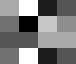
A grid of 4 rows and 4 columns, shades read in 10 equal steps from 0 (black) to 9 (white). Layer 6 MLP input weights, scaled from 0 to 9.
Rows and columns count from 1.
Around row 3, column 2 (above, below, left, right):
0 9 3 6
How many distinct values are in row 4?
4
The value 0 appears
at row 2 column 2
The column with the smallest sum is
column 3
